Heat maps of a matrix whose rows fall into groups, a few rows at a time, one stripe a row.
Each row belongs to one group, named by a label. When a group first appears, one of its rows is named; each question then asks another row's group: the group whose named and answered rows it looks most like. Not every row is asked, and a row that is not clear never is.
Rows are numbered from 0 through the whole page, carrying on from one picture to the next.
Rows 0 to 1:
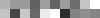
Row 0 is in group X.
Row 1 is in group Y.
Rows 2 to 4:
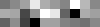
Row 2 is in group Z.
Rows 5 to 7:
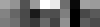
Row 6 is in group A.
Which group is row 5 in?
Y
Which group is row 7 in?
A
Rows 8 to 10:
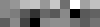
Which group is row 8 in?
Z
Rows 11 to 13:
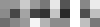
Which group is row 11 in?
Z
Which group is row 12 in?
Z
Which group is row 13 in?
Z
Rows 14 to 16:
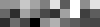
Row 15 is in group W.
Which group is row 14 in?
Z
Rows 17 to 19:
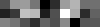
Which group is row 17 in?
W
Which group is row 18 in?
W
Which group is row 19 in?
A
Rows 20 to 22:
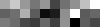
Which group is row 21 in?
W
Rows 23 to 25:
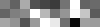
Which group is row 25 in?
Y
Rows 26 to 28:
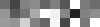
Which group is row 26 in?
Z
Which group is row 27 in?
Y
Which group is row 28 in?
Z
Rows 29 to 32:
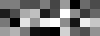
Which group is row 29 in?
A
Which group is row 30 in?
W
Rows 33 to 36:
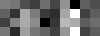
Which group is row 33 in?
A
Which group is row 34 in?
W
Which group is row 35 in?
W
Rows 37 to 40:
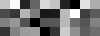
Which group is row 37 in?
Y
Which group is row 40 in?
W
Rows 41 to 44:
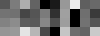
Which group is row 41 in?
W
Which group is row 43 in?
A
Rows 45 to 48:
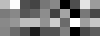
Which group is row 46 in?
A
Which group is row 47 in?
Z
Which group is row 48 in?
A
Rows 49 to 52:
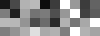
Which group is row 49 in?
W
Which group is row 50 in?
W
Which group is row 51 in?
X
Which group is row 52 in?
Z
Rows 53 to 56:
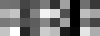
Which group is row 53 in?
A
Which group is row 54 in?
Y
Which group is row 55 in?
A
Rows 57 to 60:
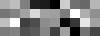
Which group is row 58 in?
Z
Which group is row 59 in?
Y
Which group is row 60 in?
A
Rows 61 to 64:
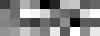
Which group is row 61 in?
W
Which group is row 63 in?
A
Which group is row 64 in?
Z
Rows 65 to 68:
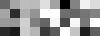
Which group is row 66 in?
Y
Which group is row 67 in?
Z
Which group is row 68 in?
W
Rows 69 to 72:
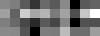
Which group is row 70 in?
X
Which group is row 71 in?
A
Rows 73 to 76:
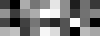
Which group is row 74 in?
Y
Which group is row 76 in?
Y
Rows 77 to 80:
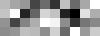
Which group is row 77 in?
X
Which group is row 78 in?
Y
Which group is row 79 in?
Y
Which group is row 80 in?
Z
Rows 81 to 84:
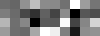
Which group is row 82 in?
A
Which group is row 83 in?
X
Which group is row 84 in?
Y
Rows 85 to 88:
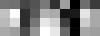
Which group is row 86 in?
Y
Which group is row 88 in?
Y
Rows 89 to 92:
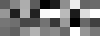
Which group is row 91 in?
A
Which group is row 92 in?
Z
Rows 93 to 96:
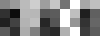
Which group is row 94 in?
W
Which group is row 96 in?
W
